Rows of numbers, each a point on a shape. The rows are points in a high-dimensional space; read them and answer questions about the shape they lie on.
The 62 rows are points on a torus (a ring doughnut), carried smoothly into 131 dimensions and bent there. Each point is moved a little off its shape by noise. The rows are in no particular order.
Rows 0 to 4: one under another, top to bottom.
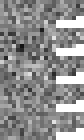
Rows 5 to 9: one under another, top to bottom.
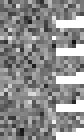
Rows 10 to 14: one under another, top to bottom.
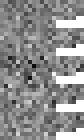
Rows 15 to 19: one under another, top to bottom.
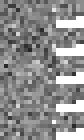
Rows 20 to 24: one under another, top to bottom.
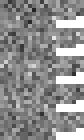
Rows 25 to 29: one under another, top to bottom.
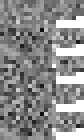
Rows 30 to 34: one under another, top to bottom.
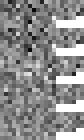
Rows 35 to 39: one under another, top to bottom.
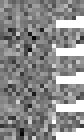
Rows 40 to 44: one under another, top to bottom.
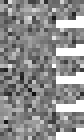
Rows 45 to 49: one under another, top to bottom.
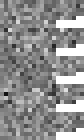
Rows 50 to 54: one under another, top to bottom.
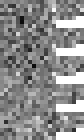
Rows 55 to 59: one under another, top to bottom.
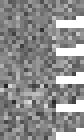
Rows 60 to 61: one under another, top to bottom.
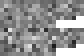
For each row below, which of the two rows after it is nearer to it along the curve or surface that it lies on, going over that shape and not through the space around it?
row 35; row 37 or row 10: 10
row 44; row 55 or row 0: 55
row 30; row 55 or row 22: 55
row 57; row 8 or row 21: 8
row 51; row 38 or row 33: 33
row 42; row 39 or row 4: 39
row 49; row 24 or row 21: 24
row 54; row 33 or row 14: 33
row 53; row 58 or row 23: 23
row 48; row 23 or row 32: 32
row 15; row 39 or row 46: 46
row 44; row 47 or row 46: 47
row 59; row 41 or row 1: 1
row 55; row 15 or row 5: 5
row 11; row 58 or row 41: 41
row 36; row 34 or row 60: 34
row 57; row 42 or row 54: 54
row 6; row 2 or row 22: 2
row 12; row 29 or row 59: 29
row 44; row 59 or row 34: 59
